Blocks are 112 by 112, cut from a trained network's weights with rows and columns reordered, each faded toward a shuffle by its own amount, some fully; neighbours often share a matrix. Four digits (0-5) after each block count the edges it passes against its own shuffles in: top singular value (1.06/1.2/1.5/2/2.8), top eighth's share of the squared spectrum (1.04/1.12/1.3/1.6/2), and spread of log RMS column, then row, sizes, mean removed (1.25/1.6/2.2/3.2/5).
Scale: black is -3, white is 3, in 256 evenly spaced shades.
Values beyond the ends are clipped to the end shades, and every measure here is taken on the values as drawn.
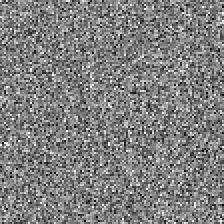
2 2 0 0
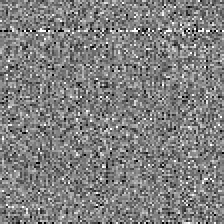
3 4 2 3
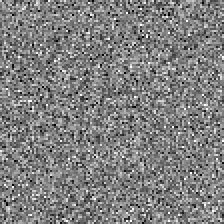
2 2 0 0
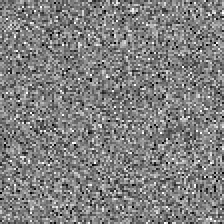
3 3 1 1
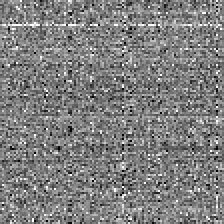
3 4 3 2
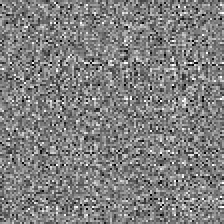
4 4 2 3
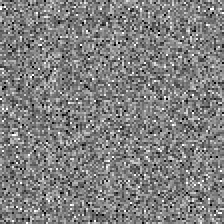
0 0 0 0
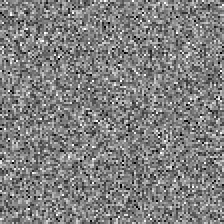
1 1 0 0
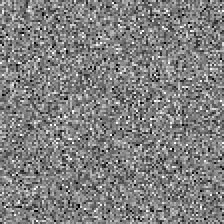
1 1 0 0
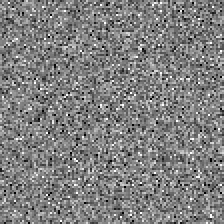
1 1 0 1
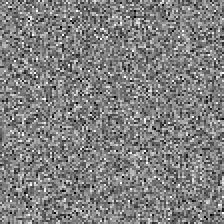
3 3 1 0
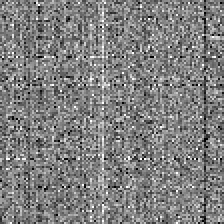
4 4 2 3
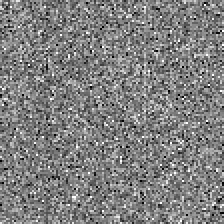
1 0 0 0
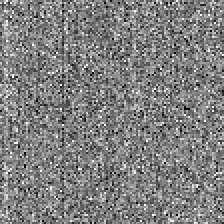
2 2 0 1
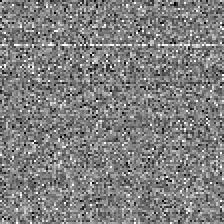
2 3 2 1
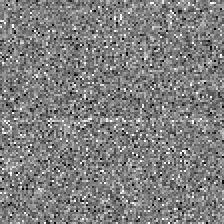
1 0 0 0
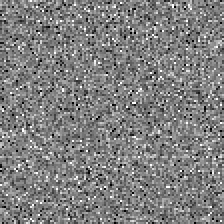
0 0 0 0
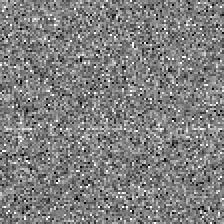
1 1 0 0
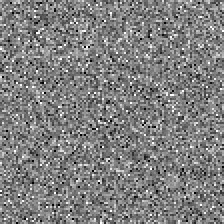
0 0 0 0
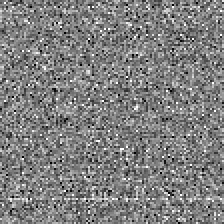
2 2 2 1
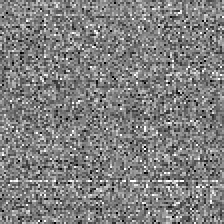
3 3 2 1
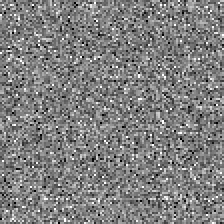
1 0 0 0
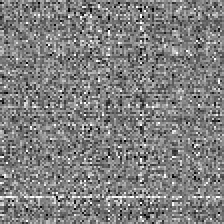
3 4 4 2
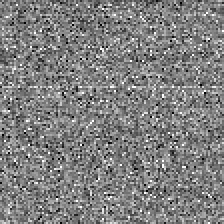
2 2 1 0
